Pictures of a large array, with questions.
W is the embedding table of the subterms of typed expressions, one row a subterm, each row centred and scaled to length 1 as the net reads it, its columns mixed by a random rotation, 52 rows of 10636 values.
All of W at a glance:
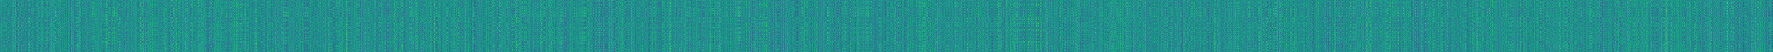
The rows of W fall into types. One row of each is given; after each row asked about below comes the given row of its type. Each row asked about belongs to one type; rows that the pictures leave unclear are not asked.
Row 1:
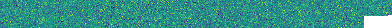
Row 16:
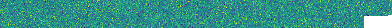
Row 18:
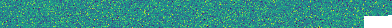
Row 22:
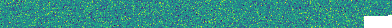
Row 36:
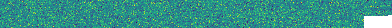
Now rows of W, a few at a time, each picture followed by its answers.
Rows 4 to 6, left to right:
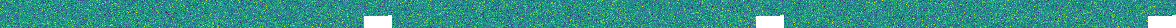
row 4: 16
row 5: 22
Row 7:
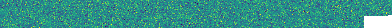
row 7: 1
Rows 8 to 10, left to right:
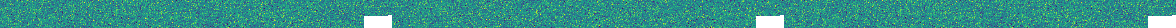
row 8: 36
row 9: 18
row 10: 36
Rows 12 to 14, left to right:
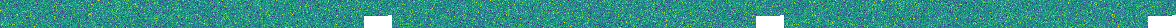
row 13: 36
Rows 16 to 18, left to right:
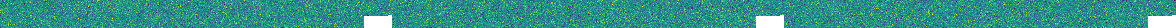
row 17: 22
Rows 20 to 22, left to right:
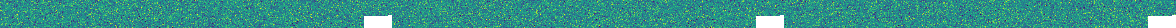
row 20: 18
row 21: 18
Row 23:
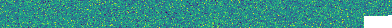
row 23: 16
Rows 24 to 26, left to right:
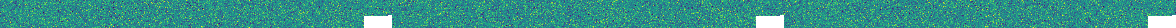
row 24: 1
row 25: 22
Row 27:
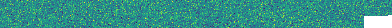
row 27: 36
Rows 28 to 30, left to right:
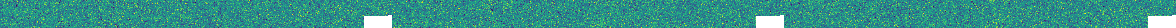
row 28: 1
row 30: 22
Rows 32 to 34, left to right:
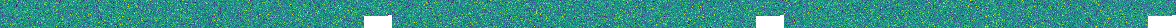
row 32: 1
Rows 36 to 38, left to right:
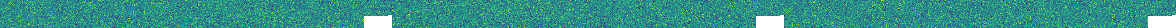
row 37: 18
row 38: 16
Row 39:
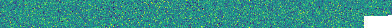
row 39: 1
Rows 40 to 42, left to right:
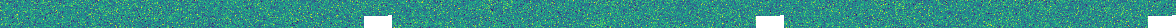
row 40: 18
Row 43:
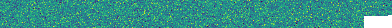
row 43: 18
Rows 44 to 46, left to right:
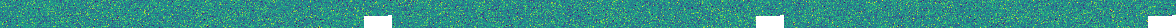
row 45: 22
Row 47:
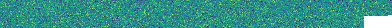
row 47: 18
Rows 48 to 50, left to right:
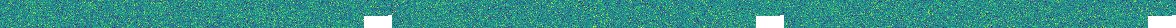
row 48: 36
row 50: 18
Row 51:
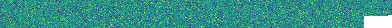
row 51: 1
